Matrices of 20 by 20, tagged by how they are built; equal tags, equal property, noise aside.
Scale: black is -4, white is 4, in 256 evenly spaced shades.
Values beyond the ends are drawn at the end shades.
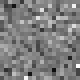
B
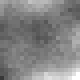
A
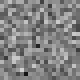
B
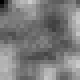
A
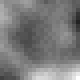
A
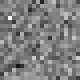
B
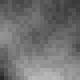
A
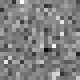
B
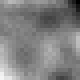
A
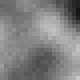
A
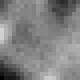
A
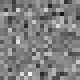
B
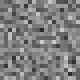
B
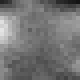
A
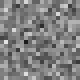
B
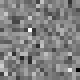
B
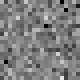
B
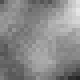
A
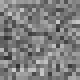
B
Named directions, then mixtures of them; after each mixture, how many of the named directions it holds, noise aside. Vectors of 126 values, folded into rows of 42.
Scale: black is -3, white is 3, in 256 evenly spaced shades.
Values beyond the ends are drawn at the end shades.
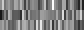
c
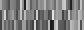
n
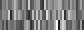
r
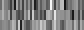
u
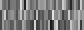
one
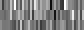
one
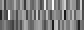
three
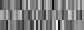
two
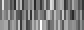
two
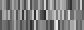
three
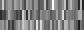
one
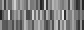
two
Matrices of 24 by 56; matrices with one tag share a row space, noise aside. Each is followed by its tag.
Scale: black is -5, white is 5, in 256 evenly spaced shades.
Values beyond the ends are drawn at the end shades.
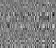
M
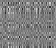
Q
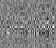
M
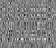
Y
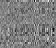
M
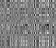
M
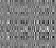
M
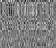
Y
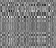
Y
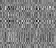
Q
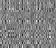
Q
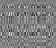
Y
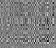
M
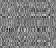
Y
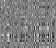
M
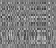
Y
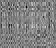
Y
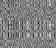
Q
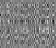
M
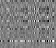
M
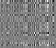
M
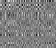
Q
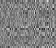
M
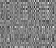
M
